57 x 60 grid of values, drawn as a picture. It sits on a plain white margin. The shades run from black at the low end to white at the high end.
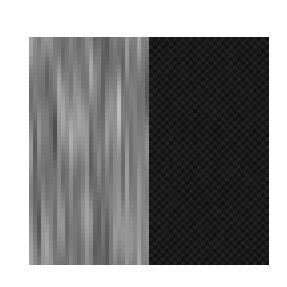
The table splits into one row of 2 panels. Panel 1,1: middling, streaked downward. Panel 1,2: very low, checkered, faint in contrast.
